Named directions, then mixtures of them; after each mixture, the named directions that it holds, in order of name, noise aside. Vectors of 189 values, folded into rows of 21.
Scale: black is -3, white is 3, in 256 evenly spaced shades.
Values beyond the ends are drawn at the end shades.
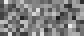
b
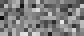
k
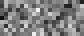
b, k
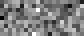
b, k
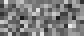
b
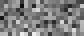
k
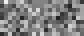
b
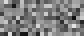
b, k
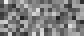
b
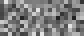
b
